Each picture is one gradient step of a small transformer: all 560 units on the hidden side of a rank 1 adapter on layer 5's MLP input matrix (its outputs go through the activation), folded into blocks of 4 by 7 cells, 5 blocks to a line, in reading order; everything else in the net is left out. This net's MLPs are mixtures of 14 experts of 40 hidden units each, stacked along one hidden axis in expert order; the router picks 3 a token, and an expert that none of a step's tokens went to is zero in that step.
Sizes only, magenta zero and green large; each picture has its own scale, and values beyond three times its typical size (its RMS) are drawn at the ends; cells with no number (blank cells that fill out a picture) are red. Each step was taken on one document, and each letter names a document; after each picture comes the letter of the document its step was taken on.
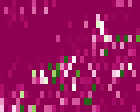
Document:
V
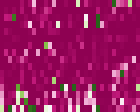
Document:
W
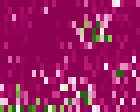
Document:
W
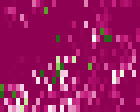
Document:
V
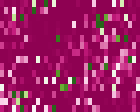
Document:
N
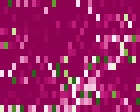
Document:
N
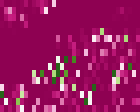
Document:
V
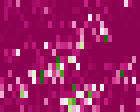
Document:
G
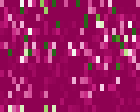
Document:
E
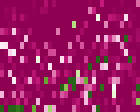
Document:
N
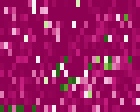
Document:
N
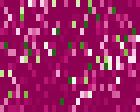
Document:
E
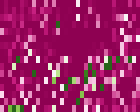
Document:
N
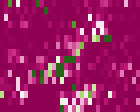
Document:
G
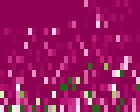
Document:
W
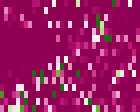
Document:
V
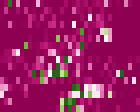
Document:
G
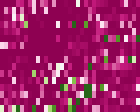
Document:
N
